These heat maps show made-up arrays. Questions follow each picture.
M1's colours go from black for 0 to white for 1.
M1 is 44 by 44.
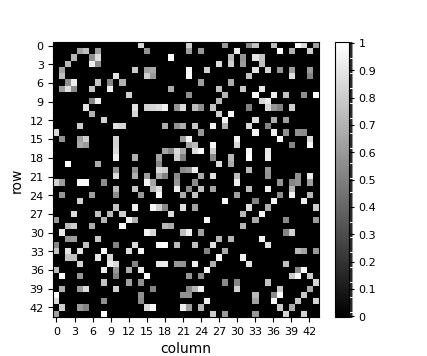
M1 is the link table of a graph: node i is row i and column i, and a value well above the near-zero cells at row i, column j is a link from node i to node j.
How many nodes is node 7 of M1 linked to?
9
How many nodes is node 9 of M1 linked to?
5
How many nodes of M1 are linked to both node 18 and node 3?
1
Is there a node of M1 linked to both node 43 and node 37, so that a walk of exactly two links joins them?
no
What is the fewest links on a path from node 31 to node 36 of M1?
4
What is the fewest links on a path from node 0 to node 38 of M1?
2
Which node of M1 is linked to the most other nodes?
node 10
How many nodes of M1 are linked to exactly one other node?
0
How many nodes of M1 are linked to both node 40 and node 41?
4
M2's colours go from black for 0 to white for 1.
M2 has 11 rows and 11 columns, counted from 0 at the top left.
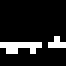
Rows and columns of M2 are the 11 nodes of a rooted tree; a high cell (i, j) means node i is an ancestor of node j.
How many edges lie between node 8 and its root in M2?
1
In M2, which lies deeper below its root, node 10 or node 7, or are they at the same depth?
node 10
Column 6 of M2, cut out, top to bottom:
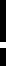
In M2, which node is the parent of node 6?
7
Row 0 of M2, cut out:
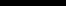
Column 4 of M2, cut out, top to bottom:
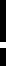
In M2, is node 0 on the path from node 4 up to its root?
no
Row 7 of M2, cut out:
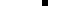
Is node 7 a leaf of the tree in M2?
no
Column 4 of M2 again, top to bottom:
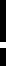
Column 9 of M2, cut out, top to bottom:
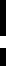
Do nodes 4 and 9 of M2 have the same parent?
no
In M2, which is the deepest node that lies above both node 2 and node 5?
8
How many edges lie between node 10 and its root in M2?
1
